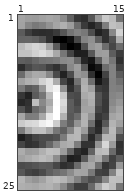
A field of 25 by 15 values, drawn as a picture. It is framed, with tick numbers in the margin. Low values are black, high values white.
Concentric rings centre on the middle left. The texture is blotchy. The ninth with the lowest average is the top middle.
